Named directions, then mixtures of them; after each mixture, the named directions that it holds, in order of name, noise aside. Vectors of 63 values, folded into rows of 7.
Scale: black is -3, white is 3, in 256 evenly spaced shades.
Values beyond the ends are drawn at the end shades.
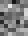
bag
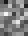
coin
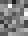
bag, coin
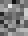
bag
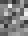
bag, coin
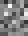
bag, coin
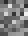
bag, coin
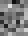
bag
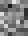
bag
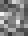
bag, coin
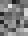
bag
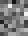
bag, coin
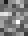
bag, coin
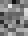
bag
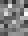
bag, coin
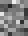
bag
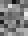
bag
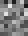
bag, coin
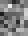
bag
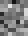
bag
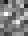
coin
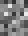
bag, coin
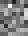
bag, coin
